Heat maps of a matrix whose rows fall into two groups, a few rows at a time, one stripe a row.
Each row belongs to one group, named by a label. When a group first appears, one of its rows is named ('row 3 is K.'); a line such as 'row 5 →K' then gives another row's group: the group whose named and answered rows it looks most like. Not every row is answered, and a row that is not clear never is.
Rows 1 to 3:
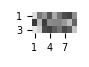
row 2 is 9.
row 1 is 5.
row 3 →5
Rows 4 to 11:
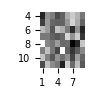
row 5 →9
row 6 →5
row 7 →9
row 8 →5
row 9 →5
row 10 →5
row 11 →9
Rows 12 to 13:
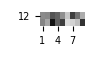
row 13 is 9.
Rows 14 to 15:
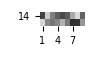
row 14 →9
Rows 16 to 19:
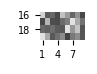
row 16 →5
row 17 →9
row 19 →5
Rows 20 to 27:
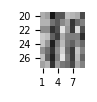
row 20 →9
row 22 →5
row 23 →5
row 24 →5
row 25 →5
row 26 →5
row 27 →5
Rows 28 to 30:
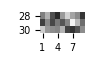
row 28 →9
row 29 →9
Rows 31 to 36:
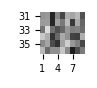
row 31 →9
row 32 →5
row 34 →5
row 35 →9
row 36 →5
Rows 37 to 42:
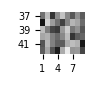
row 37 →5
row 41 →9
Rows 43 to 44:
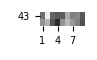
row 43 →9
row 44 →9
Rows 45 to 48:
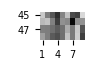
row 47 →9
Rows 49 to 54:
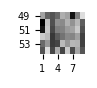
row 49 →5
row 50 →9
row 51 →9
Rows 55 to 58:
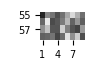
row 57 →5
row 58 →9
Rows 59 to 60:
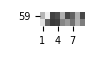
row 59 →5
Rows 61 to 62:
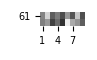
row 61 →9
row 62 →9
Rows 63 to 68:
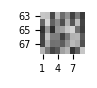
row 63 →5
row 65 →9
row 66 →9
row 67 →9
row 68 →5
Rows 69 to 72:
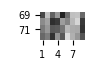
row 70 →9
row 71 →9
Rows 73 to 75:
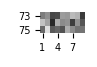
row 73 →9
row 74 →5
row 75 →9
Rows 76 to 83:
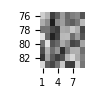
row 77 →5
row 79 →5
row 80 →5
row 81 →9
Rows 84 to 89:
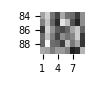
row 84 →5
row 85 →5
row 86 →9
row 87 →9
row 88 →9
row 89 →5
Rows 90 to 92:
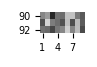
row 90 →9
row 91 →9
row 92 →9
